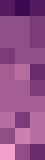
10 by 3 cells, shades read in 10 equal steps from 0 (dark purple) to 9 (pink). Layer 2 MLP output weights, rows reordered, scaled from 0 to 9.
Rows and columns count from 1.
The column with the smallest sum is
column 3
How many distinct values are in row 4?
2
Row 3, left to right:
4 4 3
